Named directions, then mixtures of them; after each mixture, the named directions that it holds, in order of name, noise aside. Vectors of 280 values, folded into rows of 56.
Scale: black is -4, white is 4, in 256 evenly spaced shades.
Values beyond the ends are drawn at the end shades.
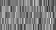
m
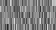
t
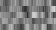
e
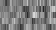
e, t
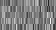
m, t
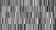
m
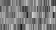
e, m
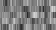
e, t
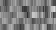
e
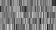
e, t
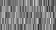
m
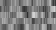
e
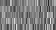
m, t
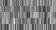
e, t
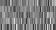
m, t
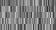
m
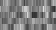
e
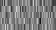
m, t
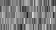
e, m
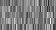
m, t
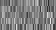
m, t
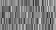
m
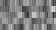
e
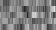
e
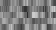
e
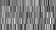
m, t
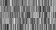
e, t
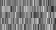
e, m
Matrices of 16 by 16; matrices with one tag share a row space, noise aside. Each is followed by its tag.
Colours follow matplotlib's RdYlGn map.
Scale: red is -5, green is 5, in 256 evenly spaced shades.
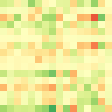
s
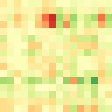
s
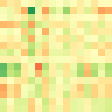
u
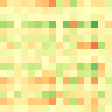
s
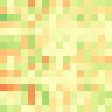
u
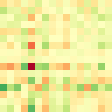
u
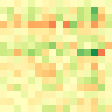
s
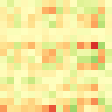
s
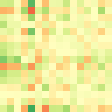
u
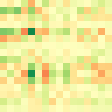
u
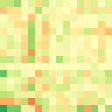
u
